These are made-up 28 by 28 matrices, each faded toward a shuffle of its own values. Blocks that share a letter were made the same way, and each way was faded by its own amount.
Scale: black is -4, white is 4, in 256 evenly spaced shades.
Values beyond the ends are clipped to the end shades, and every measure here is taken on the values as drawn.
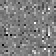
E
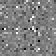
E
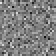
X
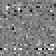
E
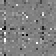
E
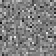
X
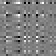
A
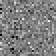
X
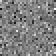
X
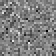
X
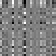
A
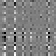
A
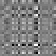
A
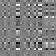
A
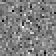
X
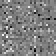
X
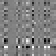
A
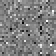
X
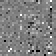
E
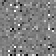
E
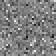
X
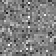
X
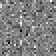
X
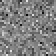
X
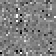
E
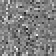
X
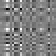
A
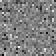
X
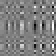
A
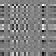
A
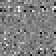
E
